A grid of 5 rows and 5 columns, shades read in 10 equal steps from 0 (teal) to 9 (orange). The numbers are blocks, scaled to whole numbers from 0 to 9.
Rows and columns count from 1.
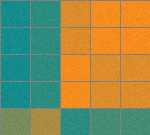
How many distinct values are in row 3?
4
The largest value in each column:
4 6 9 9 9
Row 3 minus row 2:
0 0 1 -1 -1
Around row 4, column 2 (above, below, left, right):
1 6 0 9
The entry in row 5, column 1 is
4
